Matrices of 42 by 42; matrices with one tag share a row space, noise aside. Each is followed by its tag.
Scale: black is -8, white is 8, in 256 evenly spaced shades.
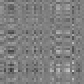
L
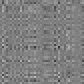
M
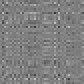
M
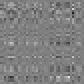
L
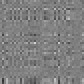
M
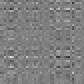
L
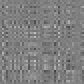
M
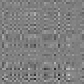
M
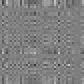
M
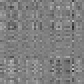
L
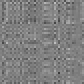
M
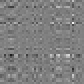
L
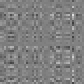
L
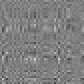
M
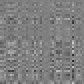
L
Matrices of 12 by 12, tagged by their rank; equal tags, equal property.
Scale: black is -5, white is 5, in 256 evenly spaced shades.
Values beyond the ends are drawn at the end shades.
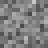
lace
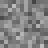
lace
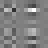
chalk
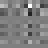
chalk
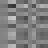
chalk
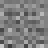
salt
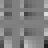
chalk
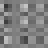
chalk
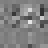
salt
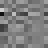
salt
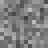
lace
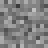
lace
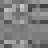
salt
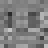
salt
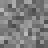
lace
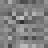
salt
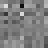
salt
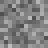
lace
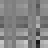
chalk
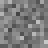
lace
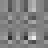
chalk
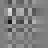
chalk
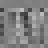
salt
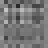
salt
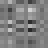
chalk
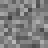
lace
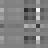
chalk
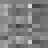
salt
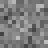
lace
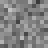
lace
